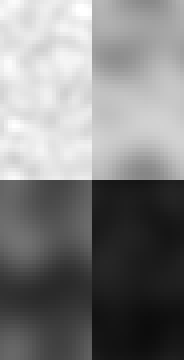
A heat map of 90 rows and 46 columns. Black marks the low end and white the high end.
It is made of 2 by 2 panels. Panel 1,1: very high, blotchy, faint in contrast. Panel 1,2: high, smooth. Panel 2,1: low, smooth. Panel 2,2: very low, smooth, faint in contrast.
